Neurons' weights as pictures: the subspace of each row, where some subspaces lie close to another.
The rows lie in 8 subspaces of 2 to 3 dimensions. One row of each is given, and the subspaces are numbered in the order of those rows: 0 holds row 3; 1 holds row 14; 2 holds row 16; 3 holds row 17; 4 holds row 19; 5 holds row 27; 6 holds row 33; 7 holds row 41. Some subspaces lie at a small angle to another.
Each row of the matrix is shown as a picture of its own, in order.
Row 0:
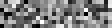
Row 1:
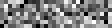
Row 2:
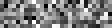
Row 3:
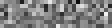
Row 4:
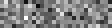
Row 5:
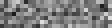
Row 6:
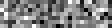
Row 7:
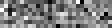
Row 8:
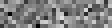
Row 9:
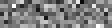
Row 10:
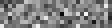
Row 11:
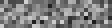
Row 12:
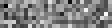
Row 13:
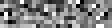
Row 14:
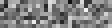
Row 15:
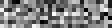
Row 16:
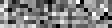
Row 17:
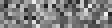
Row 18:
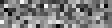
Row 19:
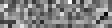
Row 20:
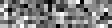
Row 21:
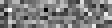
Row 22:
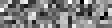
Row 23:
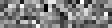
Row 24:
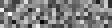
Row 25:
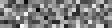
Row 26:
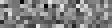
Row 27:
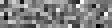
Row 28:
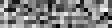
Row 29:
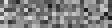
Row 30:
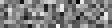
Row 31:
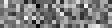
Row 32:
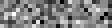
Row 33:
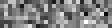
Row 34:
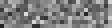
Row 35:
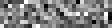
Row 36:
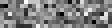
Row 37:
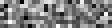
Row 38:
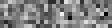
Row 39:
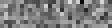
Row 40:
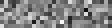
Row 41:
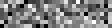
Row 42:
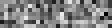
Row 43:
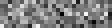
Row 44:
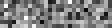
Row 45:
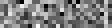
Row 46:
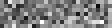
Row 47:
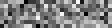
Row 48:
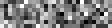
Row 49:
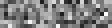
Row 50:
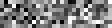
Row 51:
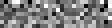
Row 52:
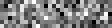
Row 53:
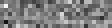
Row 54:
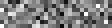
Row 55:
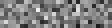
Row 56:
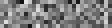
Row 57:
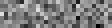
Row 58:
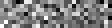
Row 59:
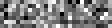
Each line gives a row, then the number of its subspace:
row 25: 5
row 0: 7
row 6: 7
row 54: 6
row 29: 2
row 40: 1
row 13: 5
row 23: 1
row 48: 6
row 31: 3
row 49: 6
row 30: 0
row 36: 4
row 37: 0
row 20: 2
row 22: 3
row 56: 0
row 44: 4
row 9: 5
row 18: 5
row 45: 0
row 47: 7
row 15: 2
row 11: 1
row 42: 6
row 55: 5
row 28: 2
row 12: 4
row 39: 7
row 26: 5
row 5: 2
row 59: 7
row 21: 0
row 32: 6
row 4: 3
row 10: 1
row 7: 2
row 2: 3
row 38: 6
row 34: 1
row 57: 5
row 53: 4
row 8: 4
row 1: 7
